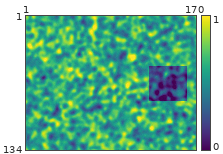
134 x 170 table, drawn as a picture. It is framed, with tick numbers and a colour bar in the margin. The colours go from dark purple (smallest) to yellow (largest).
In the middle right lies a patch that is lower than the rest. There are no regular stripes. On average the colour sits 60% of the way up the scale. The middle right is the ninth with the lowest average.
